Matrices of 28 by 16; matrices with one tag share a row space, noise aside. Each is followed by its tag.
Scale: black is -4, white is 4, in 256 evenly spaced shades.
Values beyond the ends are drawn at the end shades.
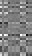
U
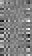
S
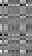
U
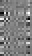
S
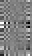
S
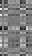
U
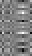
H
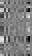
S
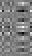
H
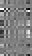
S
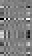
S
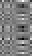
H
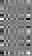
S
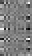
S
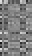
U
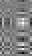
H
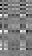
U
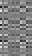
U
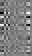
S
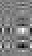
H
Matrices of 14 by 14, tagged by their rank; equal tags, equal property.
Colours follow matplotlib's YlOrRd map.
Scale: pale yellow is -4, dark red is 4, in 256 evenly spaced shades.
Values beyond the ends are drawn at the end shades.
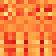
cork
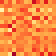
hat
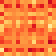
cork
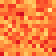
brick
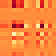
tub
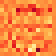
hat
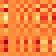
tub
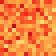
brick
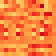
hat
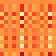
tub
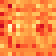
cork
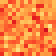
brick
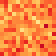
brick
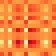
tub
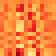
cork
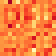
hat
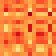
cork
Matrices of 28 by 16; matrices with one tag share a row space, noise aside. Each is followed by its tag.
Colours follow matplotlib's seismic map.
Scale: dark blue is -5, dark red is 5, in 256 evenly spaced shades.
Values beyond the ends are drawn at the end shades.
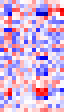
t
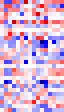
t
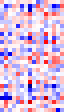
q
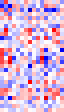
q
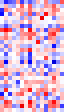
q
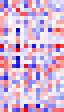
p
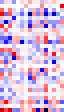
q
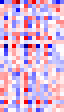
p
